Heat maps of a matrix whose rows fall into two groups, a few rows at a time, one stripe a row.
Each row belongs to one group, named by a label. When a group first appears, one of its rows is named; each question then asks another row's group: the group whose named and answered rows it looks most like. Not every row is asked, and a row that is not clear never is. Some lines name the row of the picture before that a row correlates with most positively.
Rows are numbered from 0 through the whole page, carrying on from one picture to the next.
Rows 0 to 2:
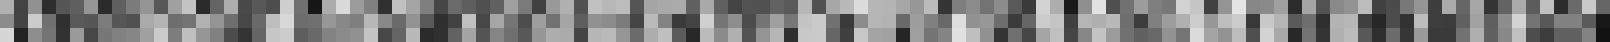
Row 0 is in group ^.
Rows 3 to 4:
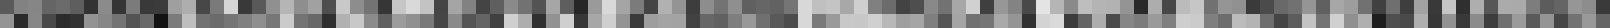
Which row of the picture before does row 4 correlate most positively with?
0
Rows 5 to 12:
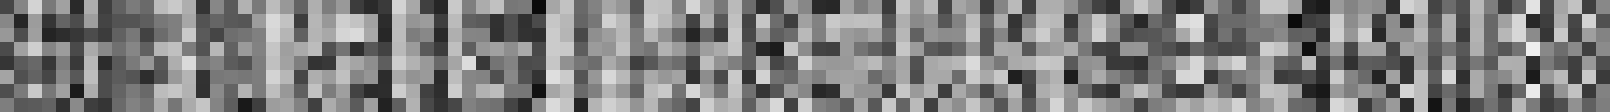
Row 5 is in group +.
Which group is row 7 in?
^
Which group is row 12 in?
^
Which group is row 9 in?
^
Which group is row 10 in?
^
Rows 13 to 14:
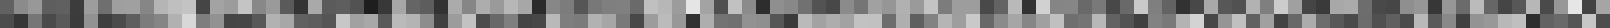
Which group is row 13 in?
+
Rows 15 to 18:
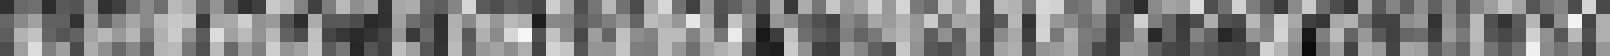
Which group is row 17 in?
+
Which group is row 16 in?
+
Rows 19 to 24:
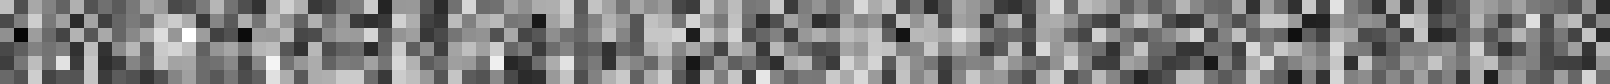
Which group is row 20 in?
+
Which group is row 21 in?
^
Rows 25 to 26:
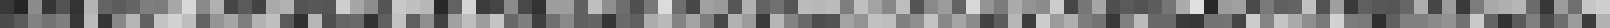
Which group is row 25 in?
^
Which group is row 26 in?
+
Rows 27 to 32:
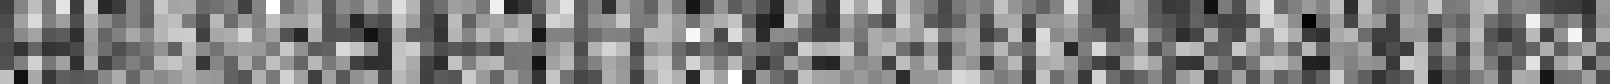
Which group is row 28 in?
+
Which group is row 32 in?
^
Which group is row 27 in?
+
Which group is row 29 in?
+
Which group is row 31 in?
+
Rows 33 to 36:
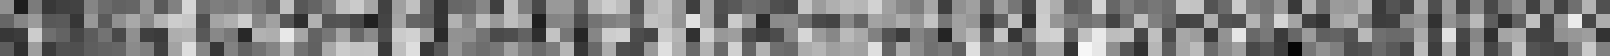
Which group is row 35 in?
^
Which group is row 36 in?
^
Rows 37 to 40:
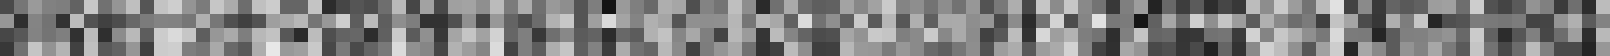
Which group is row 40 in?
+
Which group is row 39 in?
+
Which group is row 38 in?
^
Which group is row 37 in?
+
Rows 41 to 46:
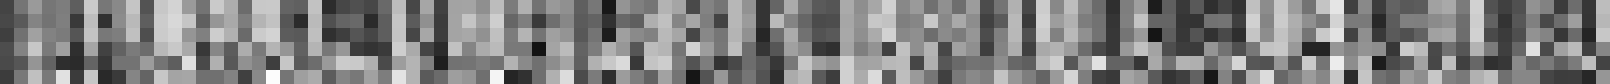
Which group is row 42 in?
+
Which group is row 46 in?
+
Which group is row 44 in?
+
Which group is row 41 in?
+
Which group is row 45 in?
^
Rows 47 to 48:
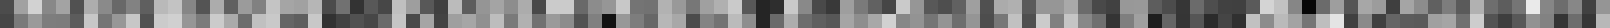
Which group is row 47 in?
+
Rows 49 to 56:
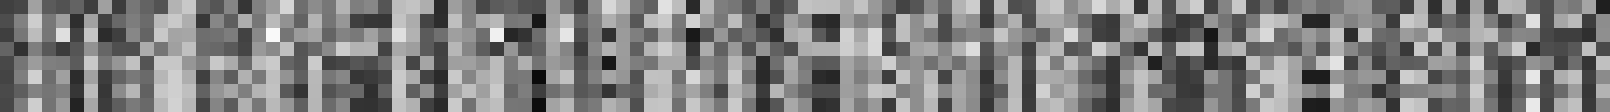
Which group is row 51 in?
+
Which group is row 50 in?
+
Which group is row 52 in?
^
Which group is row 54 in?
+
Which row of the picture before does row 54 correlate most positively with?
47
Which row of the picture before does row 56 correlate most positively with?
47
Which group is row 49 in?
^
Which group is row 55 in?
+
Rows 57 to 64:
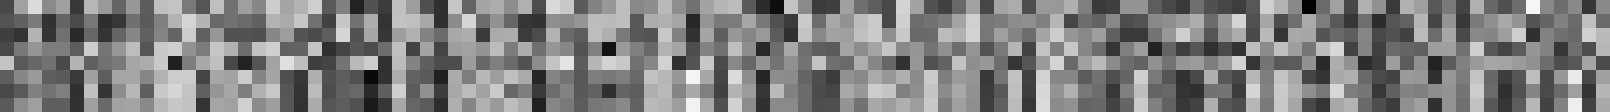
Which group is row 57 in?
+
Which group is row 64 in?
+
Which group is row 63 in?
+
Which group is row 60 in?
+
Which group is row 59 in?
^
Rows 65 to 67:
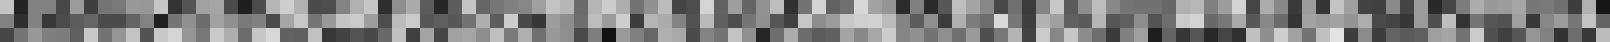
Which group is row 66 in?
^
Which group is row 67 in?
+
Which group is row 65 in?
^
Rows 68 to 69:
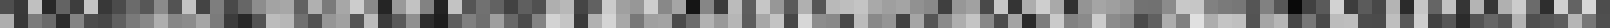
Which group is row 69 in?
^
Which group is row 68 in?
^
